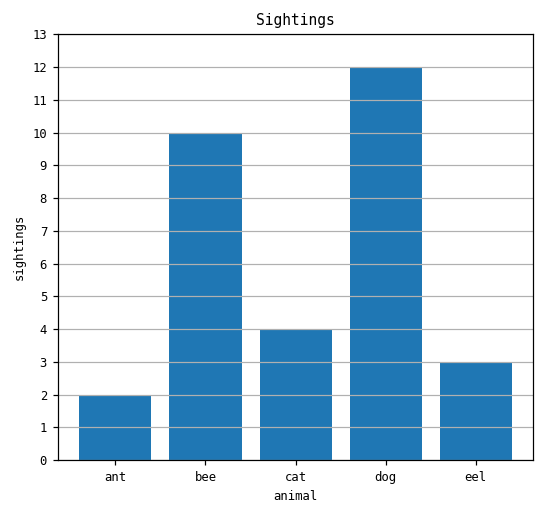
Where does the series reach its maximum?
dog
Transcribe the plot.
Title: Sightings
x-axis: animal, ticks ant bee cat dog eel
y-axis: sightings, ticks 0 1 2 3 4 5 6 7 8 9 10 11 12 13
Values:
2 10 4 12 3
